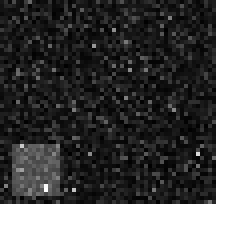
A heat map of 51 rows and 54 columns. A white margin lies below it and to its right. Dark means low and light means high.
Average level on the scale: 10%. Odd patch: higher, in the bottom left. Odd rows or columns: none. Ninth with the highest average: bottom left. Stripes: none. Histogram: skewed, a long tail of high values.
